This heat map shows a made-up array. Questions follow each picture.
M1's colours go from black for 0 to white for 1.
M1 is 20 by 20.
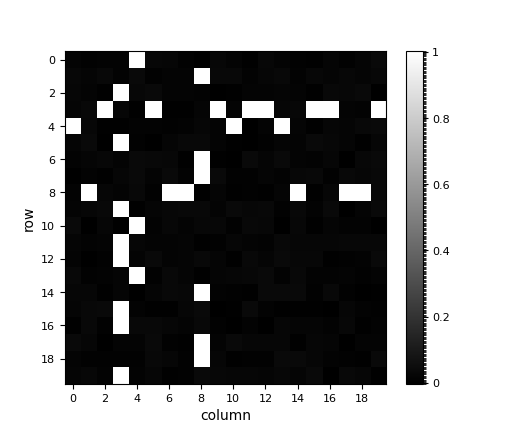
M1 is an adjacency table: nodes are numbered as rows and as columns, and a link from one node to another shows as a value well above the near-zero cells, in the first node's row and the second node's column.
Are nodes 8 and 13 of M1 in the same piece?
no
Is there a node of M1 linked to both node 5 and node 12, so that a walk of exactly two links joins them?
yes
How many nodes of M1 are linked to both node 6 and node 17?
1
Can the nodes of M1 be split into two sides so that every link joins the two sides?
yes
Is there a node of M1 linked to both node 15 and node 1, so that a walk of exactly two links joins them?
no
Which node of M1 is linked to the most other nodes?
node 3
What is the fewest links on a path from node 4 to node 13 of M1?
1
